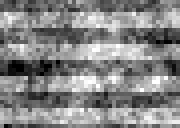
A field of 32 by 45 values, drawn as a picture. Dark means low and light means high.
There is no overall slope. The ninth with the lowest average is the middle left. Horizontal stripes repeat 4 times down the table. Streaks run across, left to right. The ninth with the highest average is the centre.
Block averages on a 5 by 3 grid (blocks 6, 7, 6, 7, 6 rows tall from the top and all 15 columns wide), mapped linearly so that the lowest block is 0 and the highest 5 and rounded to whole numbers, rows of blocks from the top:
344
342
043
353
455
